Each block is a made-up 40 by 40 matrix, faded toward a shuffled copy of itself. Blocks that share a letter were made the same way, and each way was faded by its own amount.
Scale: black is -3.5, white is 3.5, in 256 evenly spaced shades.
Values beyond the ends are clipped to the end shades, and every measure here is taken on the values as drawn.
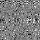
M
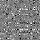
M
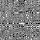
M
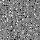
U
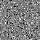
U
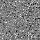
U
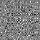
M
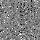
U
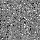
U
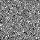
U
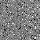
U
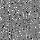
U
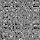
M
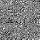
M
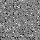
U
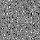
U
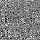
M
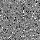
U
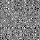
M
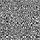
M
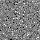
U
